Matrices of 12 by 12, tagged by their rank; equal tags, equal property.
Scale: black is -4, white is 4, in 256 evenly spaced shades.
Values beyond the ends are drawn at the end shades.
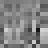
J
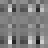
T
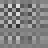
T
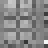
J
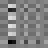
T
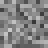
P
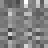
J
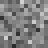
P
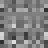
J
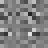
J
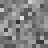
P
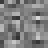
J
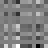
T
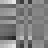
T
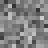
P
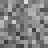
P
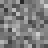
P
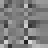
J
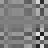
T
